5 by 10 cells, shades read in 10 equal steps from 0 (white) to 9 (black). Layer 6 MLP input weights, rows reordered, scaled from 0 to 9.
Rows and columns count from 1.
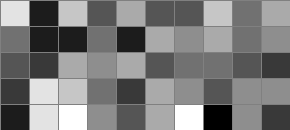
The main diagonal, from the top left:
1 8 3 5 6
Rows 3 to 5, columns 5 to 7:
3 6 5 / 7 3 4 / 6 3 0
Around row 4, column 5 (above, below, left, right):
3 6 5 3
